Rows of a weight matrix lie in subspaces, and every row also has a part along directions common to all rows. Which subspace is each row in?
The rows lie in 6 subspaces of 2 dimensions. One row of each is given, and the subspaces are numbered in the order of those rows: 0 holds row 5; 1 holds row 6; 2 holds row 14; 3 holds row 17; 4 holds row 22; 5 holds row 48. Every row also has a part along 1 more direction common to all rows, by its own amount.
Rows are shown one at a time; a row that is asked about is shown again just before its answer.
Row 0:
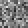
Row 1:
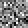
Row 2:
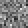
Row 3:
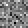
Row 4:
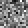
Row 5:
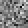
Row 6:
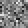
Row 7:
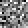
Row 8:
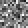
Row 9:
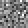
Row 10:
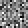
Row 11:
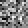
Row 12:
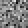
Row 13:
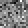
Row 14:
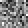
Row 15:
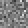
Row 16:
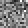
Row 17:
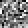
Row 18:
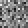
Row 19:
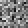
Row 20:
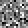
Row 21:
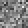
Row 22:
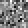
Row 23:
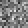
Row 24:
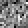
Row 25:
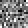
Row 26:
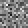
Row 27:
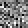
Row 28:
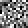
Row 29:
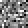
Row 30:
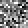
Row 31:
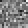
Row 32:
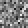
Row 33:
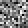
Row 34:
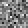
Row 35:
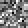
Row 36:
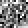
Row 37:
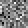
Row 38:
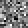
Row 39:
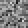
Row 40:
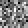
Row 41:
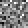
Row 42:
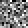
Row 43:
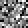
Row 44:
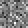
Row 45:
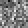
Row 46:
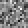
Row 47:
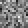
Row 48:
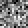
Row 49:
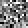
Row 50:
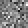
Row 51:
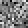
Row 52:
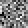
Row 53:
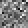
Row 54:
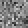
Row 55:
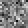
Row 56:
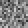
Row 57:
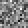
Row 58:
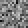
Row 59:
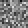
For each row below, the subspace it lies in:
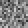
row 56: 2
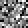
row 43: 4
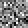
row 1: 0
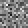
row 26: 1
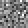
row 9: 5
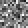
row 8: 4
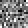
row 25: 3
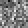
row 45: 2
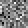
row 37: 1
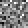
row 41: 2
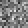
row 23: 2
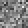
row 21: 4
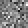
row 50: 3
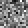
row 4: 5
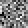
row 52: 1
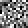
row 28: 1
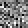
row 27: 0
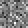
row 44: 1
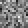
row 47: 2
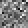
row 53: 3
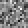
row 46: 4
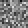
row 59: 5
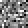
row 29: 3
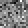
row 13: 5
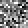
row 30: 0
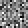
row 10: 0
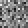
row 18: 2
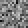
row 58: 4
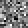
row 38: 3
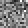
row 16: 5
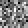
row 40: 2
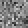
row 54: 0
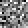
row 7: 2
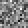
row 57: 4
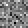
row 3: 1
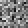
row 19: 2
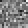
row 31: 3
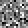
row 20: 0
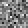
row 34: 1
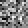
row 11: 2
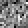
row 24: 5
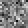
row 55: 1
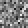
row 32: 4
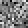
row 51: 0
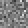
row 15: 5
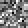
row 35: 4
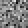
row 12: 4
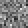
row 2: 3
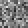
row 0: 2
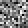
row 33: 0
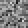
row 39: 4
